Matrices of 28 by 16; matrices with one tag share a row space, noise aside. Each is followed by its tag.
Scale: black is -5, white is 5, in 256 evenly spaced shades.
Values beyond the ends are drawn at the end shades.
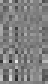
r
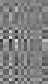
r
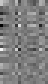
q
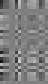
q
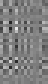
r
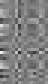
q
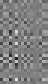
r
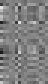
q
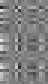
q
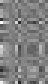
q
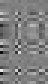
q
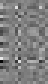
q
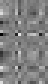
q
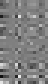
q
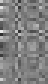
q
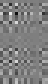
r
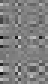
q
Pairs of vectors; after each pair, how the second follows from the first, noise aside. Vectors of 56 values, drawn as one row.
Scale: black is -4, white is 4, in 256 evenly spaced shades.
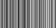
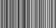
copied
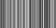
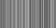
shrunk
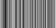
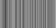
shrunk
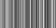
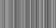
shrunk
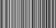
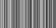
sign-scrambled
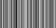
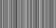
shrunk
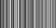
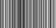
shuffled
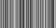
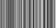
shuffled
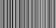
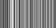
sign-scrambled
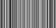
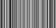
copied
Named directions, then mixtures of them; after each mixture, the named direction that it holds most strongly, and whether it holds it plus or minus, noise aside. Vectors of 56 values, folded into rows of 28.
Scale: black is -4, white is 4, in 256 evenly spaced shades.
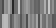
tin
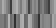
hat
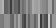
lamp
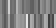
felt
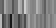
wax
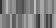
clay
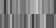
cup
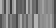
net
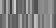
net, plus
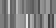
felt, plus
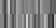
felt, plus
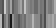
wax, plus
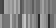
lamp, minus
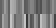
lamp, minus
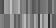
lamp, minus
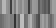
hat, plus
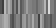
tin, plus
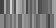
net, minus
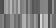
lamp, minus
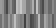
clay, minus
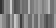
hat, minus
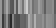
wax, plus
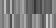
cup, minus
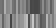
cup, minus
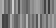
tin, minus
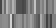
clay, plus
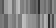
lamp, minus
